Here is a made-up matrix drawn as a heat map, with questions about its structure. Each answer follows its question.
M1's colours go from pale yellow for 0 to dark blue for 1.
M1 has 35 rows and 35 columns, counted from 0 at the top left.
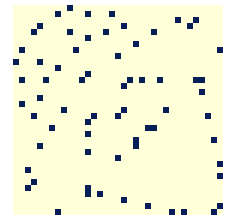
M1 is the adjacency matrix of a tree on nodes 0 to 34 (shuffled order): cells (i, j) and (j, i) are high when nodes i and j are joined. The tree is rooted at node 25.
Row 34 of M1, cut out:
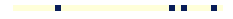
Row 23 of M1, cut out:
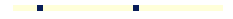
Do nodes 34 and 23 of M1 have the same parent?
no
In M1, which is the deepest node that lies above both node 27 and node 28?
34
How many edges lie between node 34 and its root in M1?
9
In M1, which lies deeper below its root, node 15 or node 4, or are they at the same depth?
node 15
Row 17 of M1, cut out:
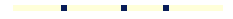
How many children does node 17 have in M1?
2
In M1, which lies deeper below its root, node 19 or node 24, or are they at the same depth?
the same depth
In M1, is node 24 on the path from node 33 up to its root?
no
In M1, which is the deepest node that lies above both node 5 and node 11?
12
